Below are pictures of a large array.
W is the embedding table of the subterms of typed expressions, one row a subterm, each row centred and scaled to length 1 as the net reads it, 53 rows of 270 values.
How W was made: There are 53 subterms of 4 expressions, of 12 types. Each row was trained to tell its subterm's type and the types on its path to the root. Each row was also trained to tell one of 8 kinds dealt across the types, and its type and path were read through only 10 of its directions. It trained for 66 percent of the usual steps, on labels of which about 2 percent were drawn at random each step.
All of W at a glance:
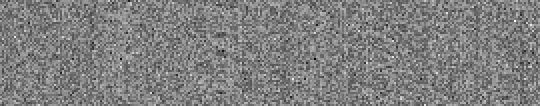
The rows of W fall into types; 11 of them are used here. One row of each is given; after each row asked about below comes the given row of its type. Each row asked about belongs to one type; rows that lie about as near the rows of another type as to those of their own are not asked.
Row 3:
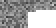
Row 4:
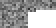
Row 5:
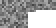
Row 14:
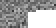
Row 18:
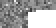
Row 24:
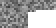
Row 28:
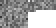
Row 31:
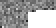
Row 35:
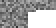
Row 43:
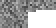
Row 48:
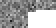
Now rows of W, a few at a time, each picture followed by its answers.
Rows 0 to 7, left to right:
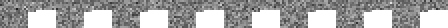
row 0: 18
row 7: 24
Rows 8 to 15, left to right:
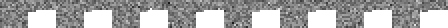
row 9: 18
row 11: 35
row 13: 18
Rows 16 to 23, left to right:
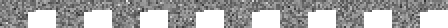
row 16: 48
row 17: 28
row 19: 14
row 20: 28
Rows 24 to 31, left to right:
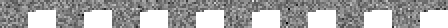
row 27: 28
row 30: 48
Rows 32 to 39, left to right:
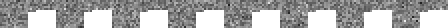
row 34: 5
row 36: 3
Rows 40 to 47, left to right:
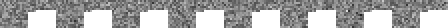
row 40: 48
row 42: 24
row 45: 18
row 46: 48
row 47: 4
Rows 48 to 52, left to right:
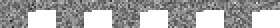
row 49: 35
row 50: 3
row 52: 31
